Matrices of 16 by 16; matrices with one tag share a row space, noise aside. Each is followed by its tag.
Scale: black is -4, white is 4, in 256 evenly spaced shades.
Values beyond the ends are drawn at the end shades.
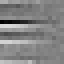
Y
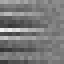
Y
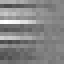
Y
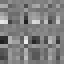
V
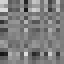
V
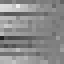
Y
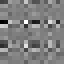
V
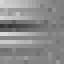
Y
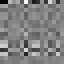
V
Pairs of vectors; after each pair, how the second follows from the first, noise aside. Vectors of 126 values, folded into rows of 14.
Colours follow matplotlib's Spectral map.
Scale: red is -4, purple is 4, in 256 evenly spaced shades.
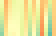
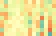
sign-scrambled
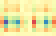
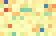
shuffled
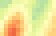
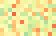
shuffled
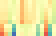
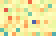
shuffled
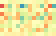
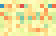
sign-scrambled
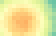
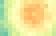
reversed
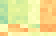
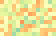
shuffled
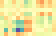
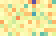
shuffled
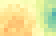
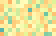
shuffled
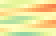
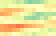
reversed
